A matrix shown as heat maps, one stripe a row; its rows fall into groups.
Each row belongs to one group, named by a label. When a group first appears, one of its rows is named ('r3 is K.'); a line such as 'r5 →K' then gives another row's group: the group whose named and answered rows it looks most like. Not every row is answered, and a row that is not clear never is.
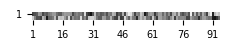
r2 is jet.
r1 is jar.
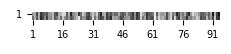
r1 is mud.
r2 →mud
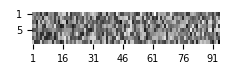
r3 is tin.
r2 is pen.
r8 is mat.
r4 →mat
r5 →jar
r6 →mud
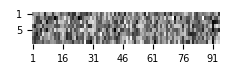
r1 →mat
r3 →jet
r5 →jet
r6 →tin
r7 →pen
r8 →jar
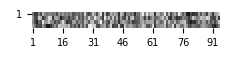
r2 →mat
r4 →jet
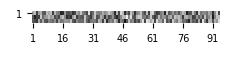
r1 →mat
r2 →pen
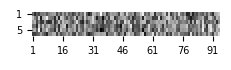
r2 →tin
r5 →tin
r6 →jar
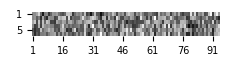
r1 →jar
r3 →tin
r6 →jar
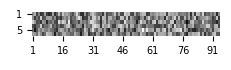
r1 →mud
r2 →mat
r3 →jet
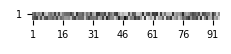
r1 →pen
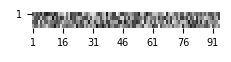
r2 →mat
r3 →tin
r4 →pen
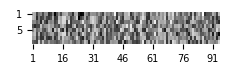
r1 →mud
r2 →mud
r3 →jet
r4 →pen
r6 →mud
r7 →mud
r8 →tin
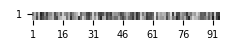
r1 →mud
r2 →mud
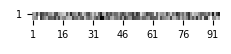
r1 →mud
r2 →tin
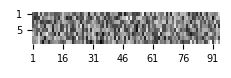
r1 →tin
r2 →pen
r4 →mat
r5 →mat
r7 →mat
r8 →jar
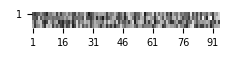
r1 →jar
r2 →jar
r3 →mat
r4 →mat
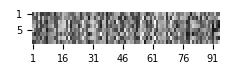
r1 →mud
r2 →tin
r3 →jet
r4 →mud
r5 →jet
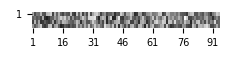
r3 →mud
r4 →mat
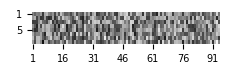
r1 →pen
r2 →mud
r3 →mat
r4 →tin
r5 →pen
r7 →mat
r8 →pen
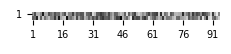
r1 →pen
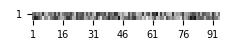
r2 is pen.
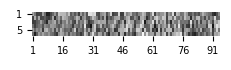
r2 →mud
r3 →jar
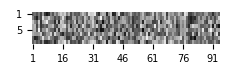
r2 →tin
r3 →tin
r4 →mud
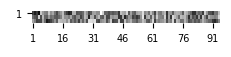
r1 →pen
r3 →jet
